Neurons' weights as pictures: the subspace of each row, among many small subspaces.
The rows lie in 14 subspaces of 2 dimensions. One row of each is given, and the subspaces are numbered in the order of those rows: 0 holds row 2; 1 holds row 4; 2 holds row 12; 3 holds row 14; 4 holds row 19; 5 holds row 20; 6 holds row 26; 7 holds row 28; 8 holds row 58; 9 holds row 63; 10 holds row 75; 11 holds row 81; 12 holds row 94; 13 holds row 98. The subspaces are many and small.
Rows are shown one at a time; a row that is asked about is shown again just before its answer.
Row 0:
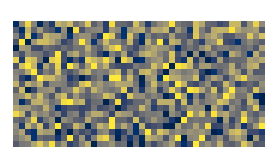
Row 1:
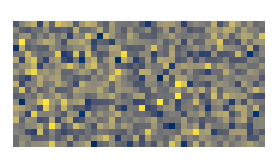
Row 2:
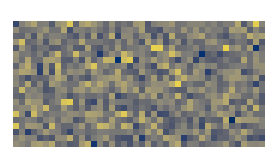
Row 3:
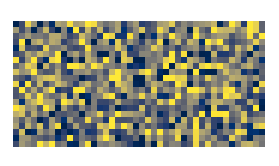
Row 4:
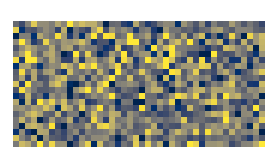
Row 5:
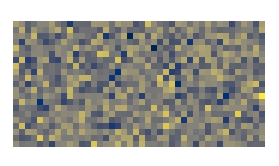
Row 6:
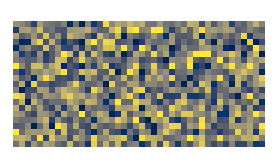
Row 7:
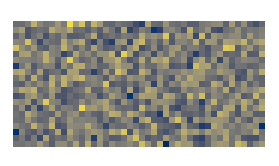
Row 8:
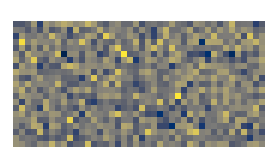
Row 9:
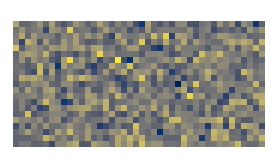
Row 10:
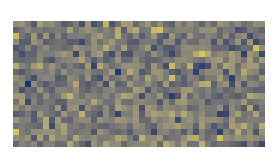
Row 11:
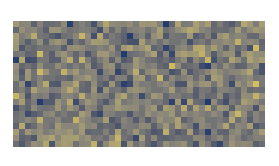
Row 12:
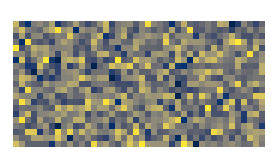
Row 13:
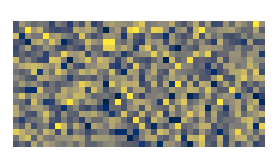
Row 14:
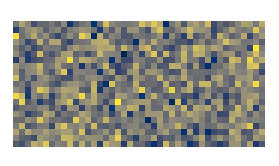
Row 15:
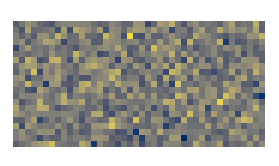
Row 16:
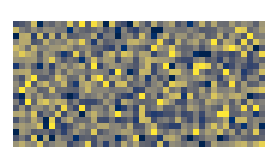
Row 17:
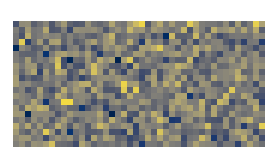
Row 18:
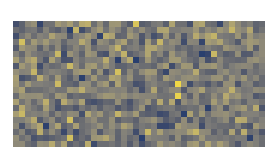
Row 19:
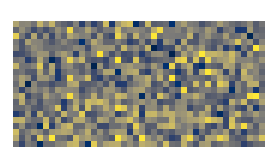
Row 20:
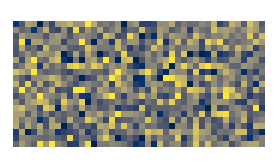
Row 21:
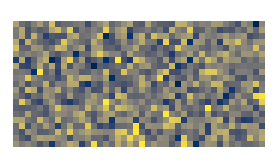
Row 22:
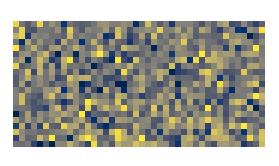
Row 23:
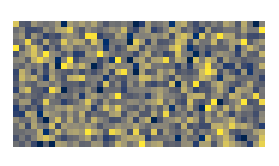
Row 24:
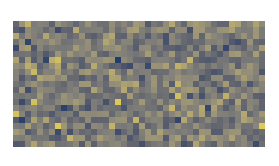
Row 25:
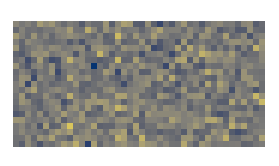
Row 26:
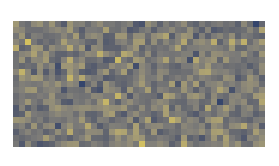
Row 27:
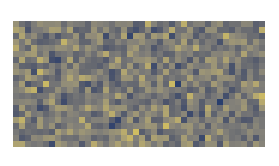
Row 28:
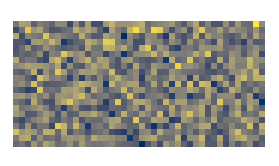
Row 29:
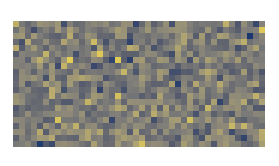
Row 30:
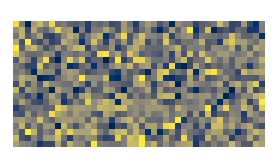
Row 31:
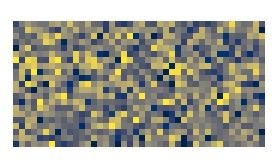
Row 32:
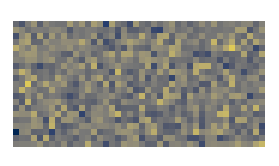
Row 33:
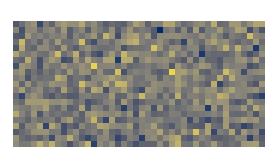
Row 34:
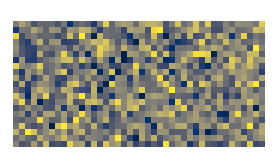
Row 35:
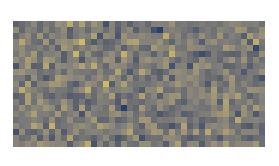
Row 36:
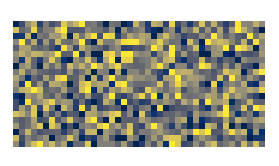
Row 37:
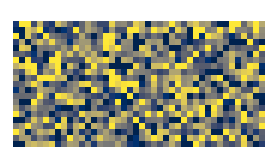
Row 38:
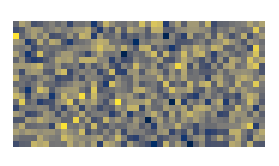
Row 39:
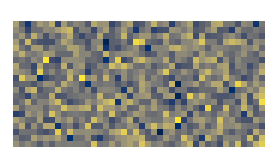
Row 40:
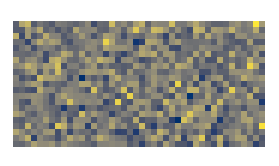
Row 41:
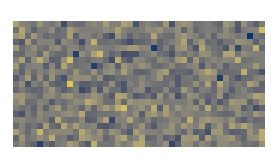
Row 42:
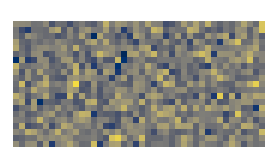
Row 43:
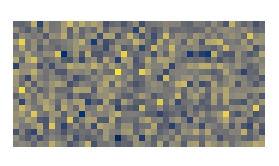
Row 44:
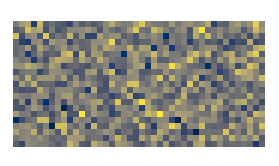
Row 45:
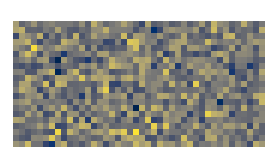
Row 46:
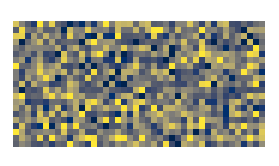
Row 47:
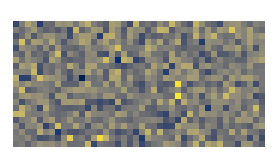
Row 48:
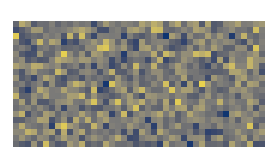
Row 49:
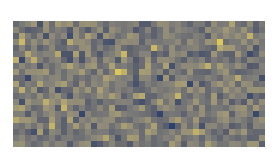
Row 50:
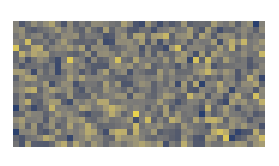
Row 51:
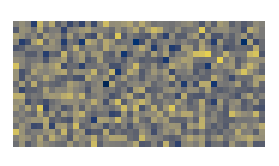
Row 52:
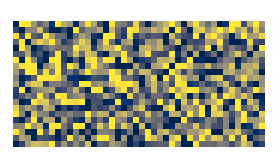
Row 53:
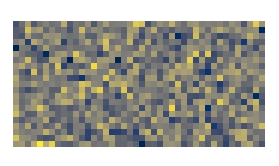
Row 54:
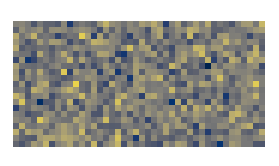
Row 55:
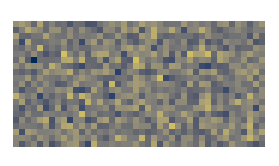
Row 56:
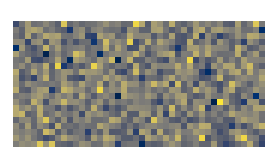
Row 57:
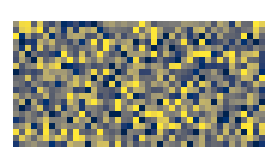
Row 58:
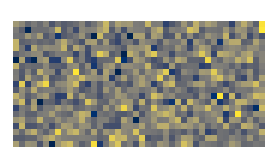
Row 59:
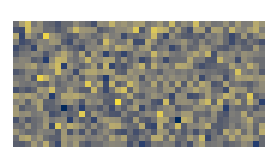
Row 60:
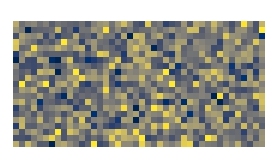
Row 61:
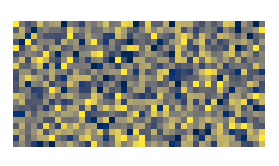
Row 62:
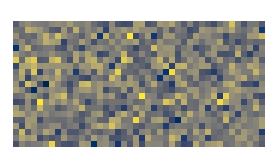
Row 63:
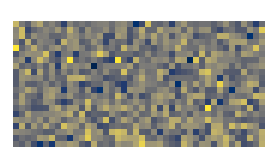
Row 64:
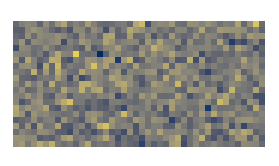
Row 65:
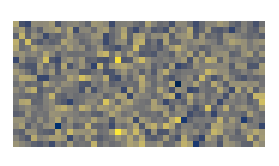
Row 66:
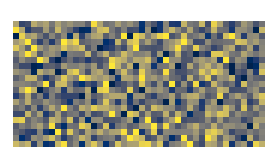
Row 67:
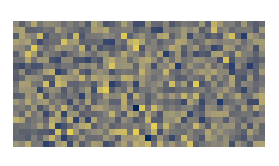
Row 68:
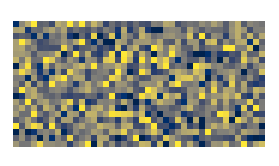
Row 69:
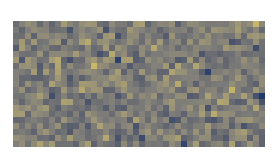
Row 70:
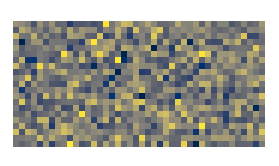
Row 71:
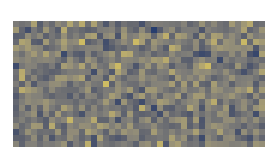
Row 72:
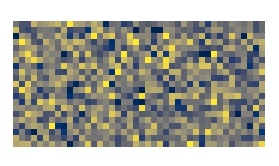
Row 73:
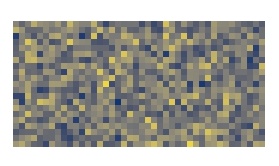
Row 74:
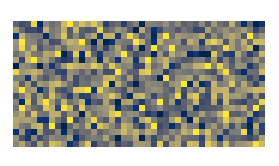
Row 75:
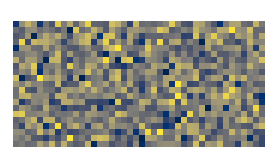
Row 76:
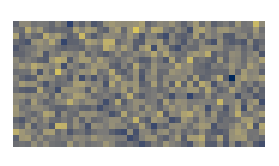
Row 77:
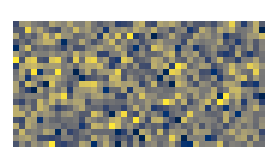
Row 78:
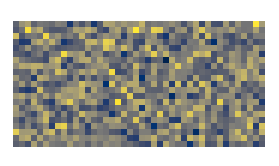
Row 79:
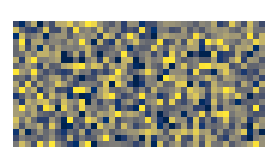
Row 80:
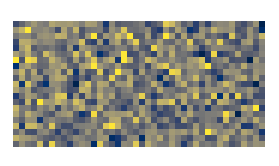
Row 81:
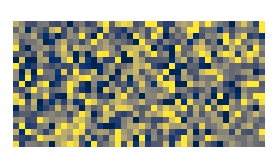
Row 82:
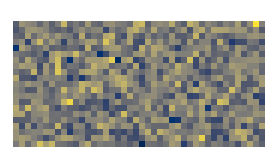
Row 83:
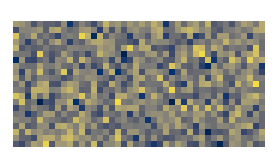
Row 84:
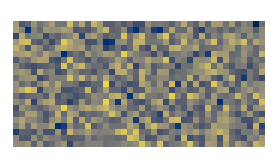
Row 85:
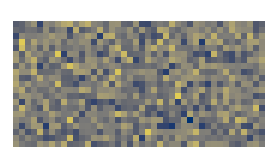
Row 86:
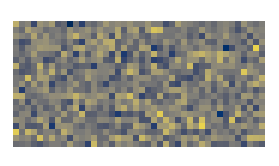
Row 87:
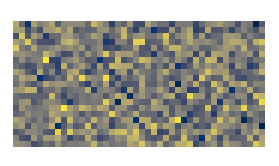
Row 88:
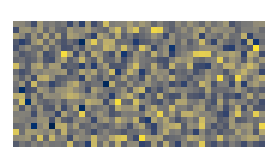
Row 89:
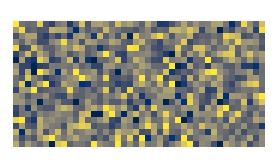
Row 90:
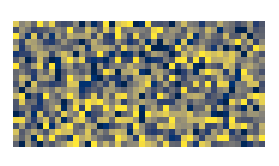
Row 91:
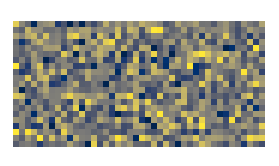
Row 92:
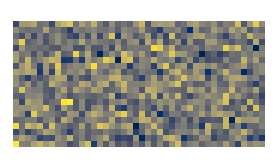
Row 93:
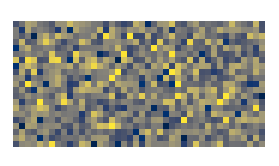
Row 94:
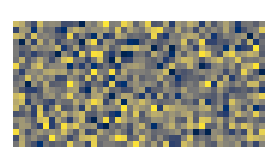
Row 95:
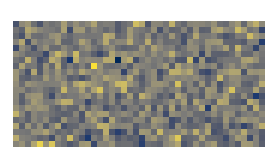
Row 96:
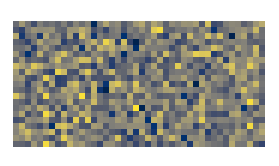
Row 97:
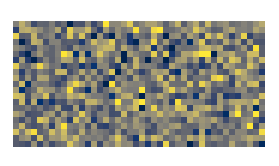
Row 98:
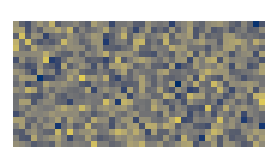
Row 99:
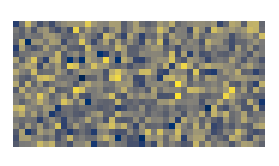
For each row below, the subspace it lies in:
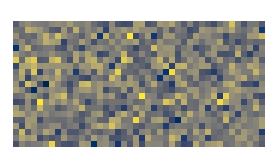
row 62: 11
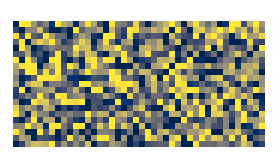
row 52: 2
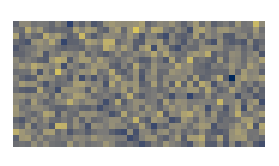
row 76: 7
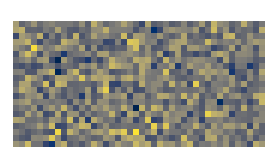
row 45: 8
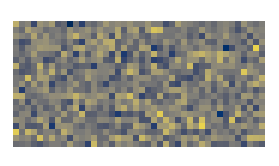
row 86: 0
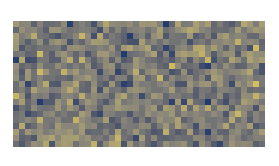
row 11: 3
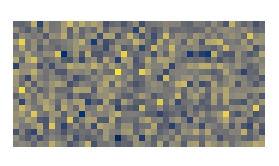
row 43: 13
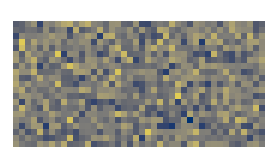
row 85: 10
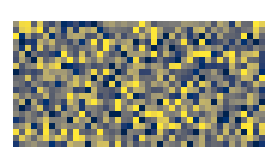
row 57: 10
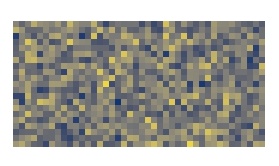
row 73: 3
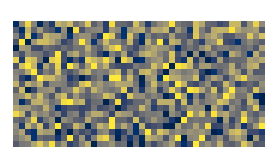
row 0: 13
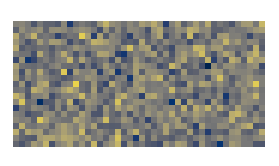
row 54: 3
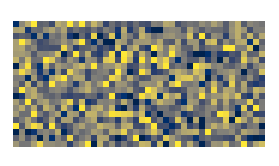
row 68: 0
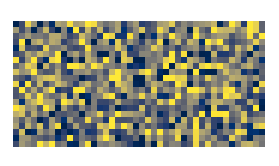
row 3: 5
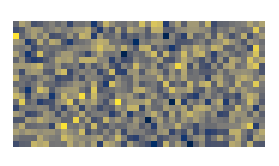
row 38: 3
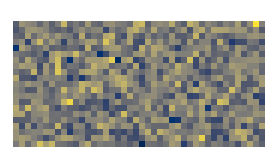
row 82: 6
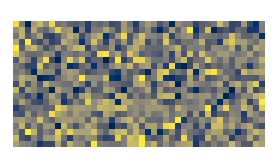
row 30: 5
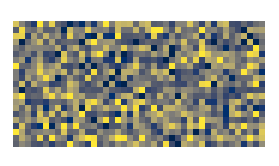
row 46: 9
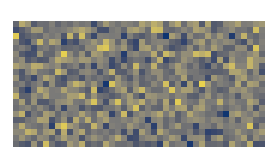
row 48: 11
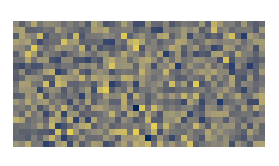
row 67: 8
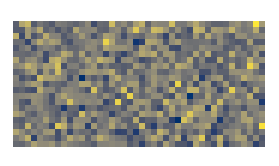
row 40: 13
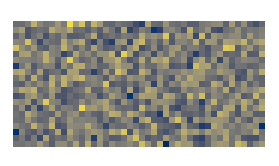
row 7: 0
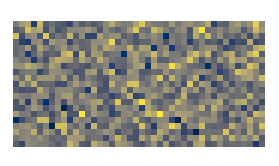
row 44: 2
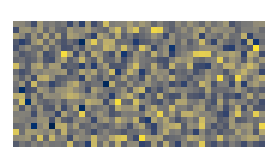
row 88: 6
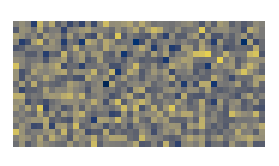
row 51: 9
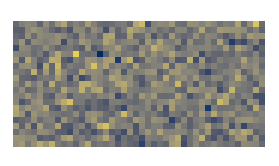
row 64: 6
